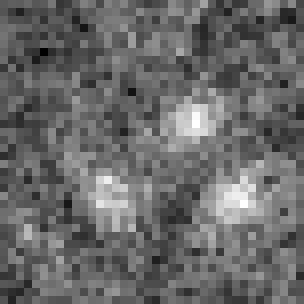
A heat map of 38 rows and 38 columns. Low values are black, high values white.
The halves do not mirror each other. Three bumps rise from the field. The texture is blotchy. On average the colour sits 40% of the way up the scale.
